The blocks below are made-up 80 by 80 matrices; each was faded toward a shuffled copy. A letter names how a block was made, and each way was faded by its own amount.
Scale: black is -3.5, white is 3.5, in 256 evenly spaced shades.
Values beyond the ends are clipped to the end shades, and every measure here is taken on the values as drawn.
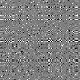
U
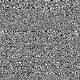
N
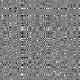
U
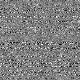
N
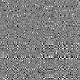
U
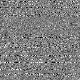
N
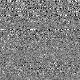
N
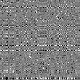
U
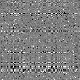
U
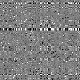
U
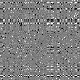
U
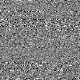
N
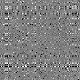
U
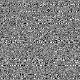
N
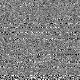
N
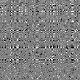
U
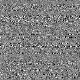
N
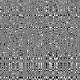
U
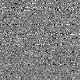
N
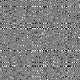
U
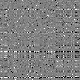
U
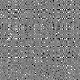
U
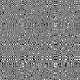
U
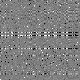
U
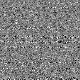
N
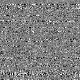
N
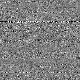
N
